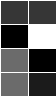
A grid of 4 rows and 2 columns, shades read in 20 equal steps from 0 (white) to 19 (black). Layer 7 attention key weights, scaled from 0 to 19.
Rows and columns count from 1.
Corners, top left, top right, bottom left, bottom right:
15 15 11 17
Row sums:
30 19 30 28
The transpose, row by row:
15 19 11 11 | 15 0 19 17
